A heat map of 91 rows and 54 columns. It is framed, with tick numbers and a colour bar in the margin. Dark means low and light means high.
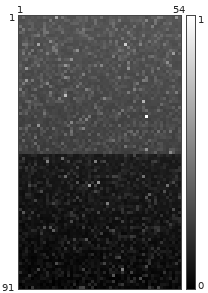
Slope: up to the top. Average level on the scale: 20%. Seam: horizontal, 50% of the way down, the top part higher.
